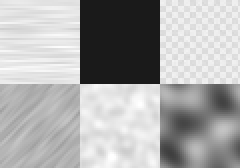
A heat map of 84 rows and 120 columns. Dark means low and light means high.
It is made of 2 by 3 panels. Panel 1,1: very high, streaked across, faint in contrast. Panel 1,2: very low, flat. Panel 1,3: very high, checkered, faint in contrast. Panel 2,1: high, slanting up to the right, faint in contrast. Panel 2,2: very high, blotchy, faint in contrast. Panel 2,3: middling, smooth, strong in contrast.
